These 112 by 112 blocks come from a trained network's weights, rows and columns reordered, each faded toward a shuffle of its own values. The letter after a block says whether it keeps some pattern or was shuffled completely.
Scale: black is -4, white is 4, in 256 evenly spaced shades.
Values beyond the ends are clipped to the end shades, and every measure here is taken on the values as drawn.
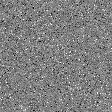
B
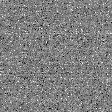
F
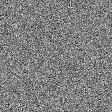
B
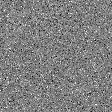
B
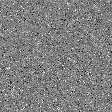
B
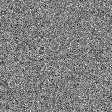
F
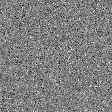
B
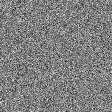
B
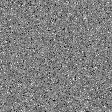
B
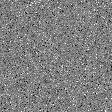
B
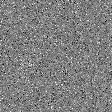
B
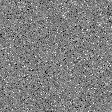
B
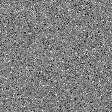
B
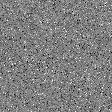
B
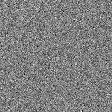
F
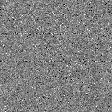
F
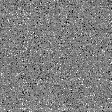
F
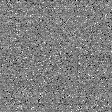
F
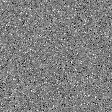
B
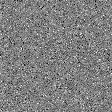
B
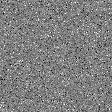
B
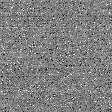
F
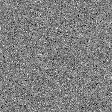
B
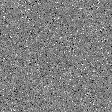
B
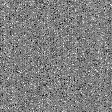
F
